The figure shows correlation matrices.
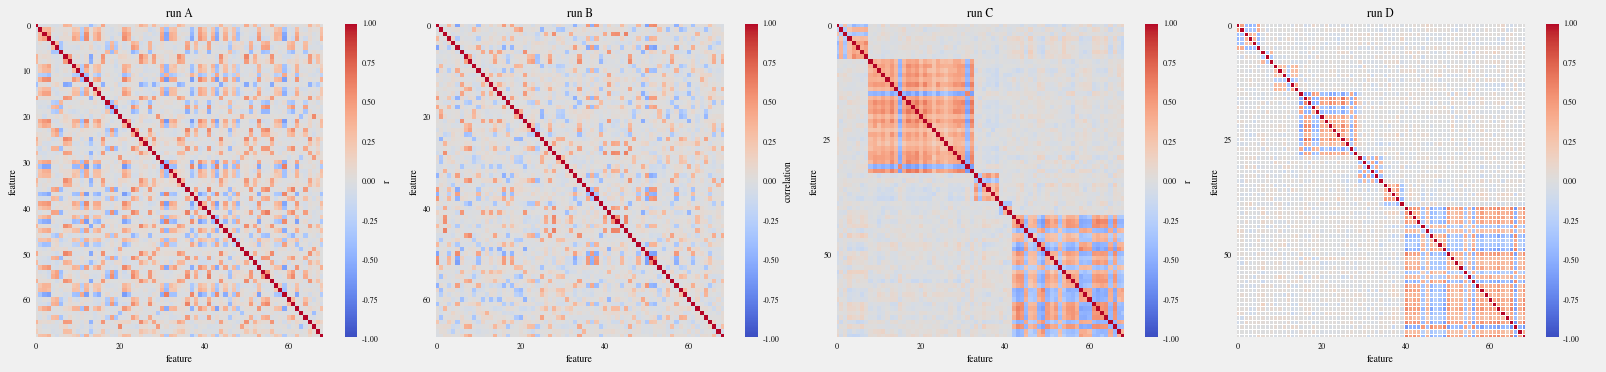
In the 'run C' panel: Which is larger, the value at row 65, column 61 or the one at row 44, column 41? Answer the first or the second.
the second
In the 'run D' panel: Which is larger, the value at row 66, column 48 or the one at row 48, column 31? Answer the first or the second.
the first
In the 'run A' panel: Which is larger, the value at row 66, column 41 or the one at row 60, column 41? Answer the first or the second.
the second
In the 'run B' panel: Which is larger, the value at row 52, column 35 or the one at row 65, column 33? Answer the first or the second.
the first
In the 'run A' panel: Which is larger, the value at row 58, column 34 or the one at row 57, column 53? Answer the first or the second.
the second
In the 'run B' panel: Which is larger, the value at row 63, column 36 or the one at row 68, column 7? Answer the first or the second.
the second
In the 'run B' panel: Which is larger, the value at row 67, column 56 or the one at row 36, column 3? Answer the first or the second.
the second
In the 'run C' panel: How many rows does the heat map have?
69
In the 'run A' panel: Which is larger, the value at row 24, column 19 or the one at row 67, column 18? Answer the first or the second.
the second
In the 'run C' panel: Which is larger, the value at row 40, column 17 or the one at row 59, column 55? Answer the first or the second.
the first
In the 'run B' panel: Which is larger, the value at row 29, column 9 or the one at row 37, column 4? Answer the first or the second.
the second
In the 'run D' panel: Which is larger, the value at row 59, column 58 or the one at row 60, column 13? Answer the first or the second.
the first
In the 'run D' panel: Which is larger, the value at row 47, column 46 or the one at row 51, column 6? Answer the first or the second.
the first
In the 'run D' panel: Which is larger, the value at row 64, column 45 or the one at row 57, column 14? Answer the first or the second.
the first
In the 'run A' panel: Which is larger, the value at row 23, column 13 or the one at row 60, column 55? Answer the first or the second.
the second
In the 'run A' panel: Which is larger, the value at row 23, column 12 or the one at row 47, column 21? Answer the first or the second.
the second
